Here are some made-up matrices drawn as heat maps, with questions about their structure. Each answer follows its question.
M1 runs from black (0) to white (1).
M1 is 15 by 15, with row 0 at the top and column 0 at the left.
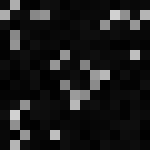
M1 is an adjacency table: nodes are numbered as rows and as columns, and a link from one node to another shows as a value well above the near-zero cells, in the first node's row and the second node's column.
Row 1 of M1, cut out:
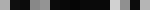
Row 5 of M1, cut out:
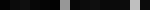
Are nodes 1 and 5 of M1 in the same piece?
no
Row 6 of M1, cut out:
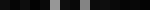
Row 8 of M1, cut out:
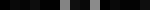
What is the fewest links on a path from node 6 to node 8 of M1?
1
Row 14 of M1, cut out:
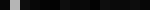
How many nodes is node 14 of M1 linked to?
1
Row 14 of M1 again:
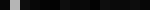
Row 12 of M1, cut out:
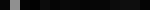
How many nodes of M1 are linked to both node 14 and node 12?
1
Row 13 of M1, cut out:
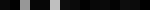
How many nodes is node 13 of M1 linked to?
2
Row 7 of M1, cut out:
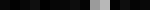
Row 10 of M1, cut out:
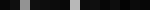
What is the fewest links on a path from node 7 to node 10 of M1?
1
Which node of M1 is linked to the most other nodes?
node 1
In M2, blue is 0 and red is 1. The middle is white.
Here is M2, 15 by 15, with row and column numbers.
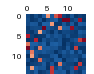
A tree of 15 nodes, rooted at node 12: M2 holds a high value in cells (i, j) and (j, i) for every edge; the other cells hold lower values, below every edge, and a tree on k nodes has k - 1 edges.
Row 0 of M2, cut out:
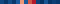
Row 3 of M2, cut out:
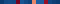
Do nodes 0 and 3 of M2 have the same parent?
yes
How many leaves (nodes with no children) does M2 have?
8
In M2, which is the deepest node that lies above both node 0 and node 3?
8
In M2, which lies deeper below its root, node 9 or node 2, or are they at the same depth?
the same depth
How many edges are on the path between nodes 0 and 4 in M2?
3
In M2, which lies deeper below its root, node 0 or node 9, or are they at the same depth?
node 9
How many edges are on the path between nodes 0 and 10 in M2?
5
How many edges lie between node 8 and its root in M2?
1
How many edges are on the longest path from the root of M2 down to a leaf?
3
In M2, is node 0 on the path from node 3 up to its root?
no
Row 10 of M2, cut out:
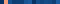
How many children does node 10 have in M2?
0
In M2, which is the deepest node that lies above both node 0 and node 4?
8
